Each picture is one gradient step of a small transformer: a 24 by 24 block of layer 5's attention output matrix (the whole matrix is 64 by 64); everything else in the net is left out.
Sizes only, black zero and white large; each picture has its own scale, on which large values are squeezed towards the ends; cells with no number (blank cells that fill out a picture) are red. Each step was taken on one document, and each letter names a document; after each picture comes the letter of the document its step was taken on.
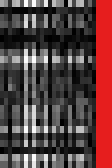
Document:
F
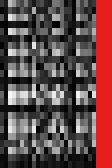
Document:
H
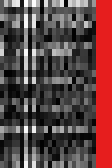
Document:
F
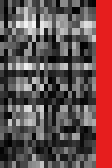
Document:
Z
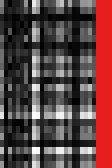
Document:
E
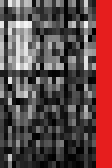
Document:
Z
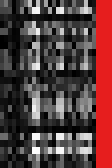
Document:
E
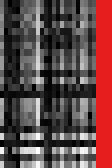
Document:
E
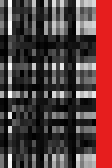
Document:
H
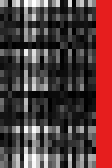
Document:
F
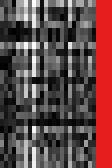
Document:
F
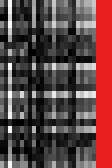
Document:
H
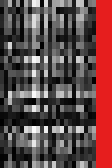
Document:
F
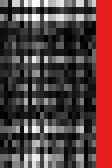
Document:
F
